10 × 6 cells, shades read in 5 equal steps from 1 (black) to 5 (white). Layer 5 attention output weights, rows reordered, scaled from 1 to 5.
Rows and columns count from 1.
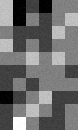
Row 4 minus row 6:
2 0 0 -1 0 1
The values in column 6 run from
2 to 4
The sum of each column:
27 24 29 25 29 29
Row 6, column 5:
3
